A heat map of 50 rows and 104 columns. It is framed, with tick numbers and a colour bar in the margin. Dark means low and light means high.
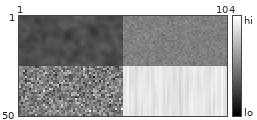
It is made of 2 by 2 panels. Panel 1,1: low, blotchy, faint in contrast. Panel 1,2: middling, fine-grained, faint in contrast. Panel 2,1: middling, fine-grained, strong in contrast. Panel 2,2: very high, streaked downward, faint in contrast.
